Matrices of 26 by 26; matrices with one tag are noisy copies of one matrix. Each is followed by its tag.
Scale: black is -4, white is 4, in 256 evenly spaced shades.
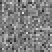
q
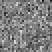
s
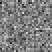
q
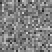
q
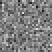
q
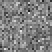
s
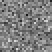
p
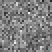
s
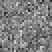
s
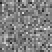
q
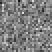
q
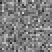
q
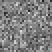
s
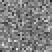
p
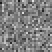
q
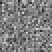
q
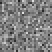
q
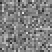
q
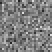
q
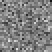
p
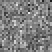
s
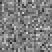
q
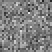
s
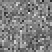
s
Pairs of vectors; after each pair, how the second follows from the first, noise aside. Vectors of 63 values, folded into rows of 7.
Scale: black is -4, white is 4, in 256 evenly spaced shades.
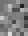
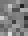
copied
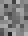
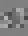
partly zeroed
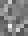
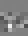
partly zeroed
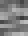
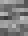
reversed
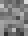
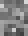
copied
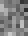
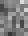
negated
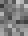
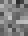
negated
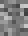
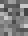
copied
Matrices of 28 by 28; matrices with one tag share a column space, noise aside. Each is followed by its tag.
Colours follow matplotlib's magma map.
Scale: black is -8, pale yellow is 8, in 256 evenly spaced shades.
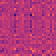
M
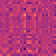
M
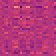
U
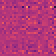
U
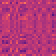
M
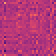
M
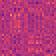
M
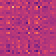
U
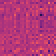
M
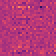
U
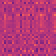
M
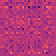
U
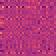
U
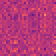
M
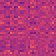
U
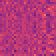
M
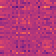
U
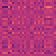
U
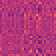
M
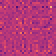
U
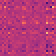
U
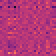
U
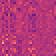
M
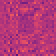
M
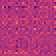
U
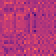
M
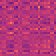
U
